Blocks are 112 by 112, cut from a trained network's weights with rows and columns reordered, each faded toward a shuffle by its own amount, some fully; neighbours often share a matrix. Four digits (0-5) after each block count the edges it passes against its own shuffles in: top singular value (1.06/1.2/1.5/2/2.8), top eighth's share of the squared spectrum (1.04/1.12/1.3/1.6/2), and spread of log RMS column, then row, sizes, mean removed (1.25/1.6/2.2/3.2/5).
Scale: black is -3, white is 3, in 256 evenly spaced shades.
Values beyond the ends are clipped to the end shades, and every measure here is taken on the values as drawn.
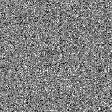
3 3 1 1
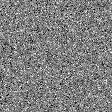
0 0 0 0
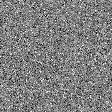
1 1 0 0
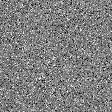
0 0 0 0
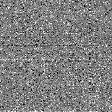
2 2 2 1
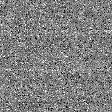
2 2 1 0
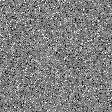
0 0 0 0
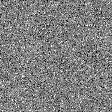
2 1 0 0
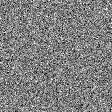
0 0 0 0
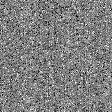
1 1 0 0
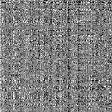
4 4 2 3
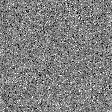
0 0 0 0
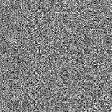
4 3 2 0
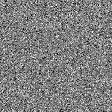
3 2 0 0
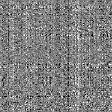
4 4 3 3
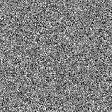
3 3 0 1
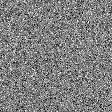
1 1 0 0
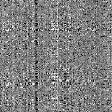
4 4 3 3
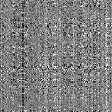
4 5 3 4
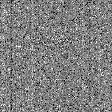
2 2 1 1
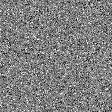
2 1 0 0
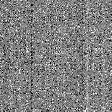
3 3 1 2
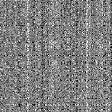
4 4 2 3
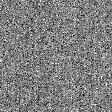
1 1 0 0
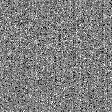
2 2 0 1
